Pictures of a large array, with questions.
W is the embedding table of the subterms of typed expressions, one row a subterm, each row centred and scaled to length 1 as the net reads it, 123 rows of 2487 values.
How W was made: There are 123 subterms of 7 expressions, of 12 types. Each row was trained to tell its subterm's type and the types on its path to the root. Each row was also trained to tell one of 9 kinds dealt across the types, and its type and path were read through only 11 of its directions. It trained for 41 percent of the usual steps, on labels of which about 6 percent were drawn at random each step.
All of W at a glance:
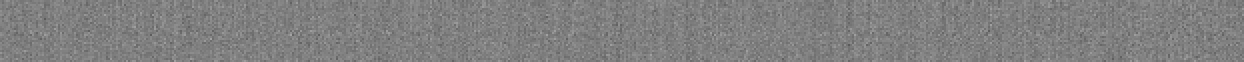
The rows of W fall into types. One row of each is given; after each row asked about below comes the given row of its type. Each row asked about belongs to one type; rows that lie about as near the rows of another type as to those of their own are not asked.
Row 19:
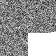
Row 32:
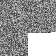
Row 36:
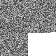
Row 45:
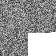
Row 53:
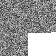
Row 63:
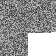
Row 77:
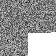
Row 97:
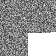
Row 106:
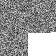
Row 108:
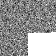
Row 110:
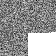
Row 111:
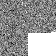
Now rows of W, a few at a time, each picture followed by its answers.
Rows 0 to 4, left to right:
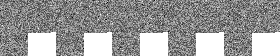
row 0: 77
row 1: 110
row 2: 97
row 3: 32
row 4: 53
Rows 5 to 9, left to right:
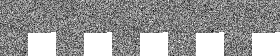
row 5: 63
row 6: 111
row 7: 110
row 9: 36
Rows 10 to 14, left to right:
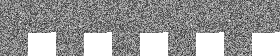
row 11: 110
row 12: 53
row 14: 111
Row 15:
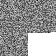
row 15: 97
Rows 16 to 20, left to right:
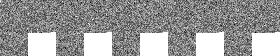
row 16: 36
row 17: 108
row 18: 108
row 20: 97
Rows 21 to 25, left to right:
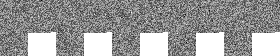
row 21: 106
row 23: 77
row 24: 45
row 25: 110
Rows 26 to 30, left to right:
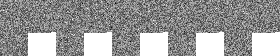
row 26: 36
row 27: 108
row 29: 19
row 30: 110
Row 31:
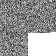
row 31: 111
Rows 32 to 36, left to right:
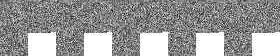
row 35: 108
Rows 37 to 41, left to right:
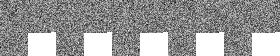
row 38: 32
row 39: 110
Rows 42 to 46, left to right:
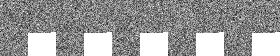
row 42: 77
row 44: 63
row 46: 45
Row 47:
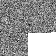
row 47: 110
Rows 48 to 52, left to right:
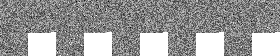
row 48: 53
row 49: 36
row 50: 36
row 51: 19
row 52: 97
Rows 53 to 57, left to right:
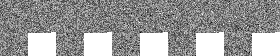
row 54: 19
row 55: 53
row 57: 63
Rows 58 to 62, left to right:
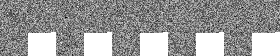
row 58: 77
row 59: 111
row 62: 19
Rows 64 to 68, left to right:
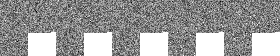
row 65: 106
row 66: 106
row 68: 19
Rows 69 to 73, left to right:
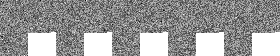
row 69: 106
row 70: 111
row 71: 106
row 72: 45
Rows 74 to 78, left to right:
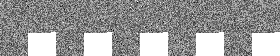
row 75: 110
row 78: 53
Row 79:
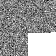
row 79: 53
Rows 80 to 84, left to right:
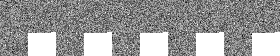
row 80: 36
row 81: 63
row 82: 77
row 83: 45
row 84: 77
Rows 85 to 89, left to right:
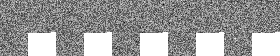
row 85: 111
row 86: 111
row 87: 53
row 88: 110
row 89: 19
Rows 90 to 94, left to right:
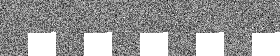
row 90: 32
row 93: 53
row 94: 77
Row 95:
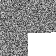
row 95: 53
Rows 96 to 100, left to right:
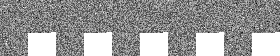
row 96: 45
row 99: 19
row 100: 45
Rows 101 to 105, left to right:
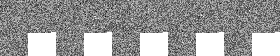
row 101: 32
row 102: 108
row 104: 97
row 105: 106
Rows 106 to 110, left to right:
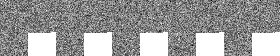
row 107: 97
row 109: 53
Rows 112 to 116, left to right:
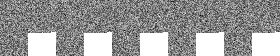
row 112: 32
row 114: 45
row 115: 111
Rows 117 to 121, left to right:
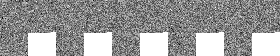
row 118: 45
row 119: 97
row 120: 97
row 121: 19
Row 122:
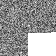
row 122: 110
